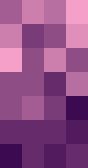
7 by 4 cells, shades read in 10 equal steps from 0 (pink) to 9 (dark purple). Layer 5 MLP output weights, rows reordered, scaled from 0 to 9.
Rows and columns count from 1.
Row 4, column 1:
5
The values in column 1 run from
0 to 9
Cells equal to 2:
3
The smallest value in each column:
0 2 2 0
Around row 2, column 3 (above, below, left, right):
3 2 6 1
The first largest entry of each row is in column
1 2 2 3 4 4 1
